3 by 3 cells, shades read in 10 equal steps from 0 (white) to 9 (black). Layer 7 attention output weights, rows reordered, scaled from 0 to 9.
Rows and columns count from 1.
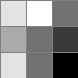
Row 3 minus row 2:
-2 0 2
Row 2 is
3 5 7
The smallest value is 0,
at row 1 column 2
